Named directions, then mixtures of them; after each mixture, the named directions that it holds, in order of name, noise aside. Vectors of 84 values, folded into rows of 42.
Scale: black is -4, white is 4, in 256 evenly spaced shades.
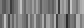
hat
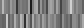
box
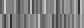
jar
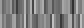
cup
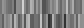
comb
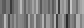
hat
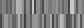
cup, hat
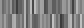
cup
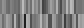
box, comb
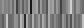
box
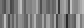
hat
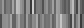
cup, jar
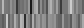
box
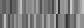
hat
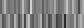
comb, jar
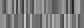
comb, cup, jar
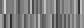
jar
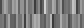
cup, jar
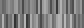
box, comb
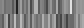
box, cup, hat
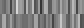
box, cup, hat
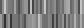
jar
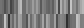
hat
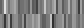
cup, hat, jar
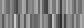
box, comb, cup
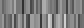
comb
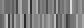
box, hat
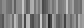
comb
